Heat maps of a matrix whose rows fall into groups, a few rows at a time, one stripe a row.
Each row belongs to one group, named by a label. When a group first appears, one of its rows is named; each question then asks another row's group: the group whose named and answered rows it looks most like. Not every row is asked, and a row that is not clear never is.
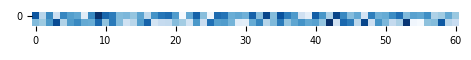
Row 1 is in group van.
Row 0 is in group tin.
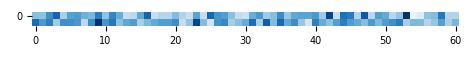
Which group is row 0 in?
van
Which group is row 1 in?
tin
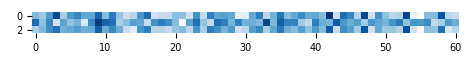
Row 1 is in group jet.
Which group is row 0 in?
van
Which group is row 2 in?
van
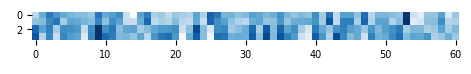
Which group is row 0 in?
van
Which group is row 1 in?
van
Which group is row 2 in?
tin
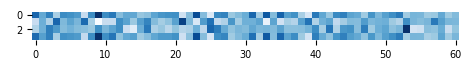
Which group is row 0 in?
tin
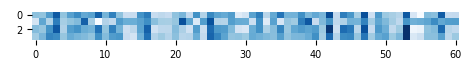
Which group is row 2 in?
van
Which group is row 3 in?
van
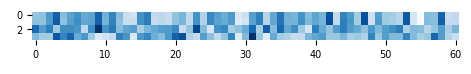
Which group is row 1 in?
van
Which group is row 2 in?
tin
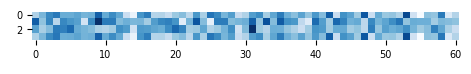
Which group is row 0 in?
van
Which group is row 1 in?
tin
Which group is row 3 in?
van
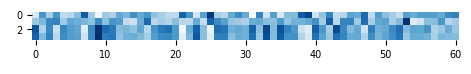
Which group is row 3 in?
tin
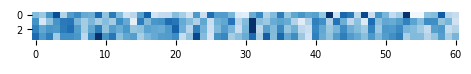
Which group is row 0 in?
van
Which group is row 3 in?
tin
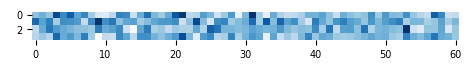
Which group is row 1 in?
tin
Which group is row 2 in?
van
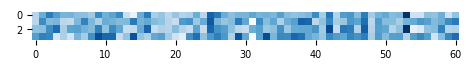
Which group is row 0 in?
van
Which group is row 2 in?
van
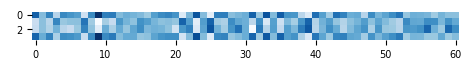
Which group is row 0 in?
tin
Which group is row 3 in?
tin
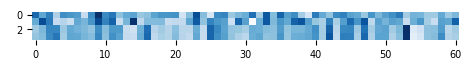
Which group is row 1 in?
jet
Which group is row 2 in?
van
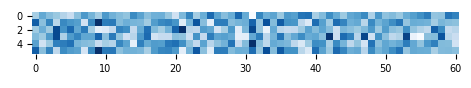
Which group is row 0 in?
jet
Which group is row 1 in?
tin
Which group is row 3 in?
van
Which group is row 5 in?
tin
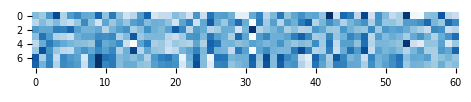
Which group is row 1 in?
jet
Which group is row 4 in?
van
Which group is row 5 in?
jet
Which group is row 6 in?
tin
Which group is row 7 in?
tin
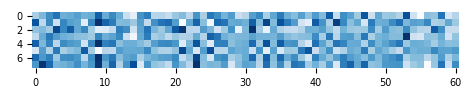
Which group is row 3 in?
van
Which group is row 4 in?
tin
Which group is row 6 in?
tin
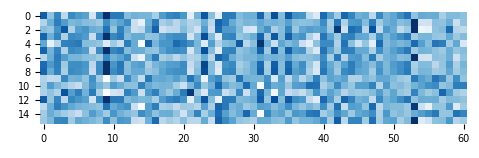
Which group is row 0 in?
tin
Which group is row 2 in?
van
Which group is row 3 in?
tin
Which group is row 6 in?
van
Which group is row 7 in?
tin
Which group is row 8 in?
tin
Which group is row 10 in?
jet
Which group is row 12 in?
tin
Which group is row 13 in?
van
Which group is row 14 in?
jet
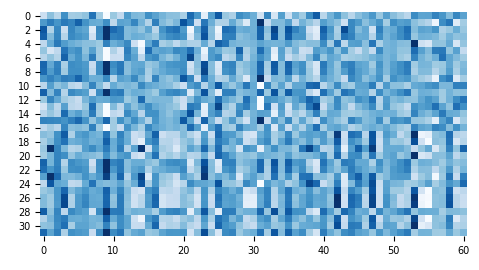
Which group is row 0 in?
jet
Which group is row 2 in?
tin
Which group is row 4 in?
van
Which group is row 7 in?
tin
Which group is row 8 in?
tin
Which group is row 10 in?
jet
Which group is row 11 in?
tin
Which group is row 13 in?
jet
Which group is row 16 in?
jet
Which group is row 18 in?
van
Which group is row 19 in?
jet
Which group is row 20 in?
van
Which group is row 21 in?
tin
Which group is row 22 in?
tin
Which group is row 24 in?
jet
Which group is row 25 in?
van
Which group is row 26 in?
van
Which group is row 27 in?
van
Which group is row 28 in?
tin
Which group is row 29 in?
van
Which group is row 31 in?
tin
